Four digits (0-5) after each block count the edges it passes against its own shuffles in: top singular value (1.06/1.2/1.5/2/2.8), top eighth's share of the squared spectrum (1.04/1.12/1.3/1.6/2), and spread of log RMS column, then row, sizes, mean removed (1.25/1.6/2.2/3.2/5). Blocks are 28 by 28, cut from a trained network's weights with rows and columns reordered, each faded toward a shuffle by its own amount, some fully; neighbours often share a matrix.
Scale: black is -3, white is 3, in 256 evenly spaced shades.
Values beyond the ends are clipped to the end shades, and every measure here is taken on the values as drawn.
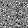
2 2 1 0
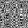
3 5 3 1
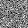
1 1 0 0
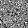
0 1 0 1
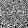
0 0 0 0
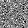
2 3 2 0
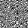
2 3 1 0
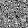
2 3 1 0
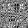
3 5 2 2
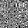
3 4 2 1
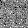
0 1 0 0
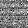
2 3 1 0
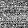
2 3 0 0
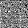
1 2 1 0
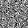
2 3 1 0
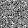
0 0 0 0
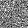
0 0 0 0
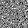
1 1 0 0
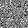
0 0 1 0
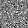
0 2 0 0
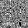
3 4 2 0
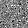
0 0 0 0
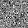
0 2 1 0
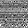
3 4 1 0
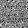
1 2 0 0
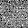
1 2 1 0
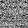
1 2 0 0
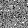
0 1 0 0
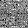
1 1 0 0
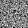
0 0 0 0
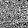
1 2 0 0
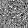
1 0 0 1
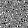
0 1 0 0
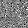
0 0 0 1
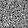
0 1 0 0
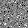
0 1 0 0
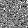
1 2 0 1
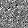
1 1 0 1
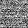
2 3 0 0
